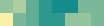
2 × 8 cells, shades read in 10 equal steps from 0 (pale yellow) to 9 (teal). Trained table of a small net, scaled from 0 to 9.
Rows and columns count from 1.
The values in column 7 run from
4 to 5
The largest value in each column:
4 5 6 8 9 9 5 5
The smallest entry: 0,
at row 2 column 1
